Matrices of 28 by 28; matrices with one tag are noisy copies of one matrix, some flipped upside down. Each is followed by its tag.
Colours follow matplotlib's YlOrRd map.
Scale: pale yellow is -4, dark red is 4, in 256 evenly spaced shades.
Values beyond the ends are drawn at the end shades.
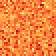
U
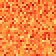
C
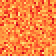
U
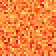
U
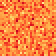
U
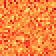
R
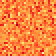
U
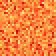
U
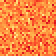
C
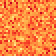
R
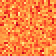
U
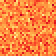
C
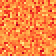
U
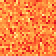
C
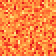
U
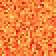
U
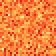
R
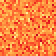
C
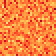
R
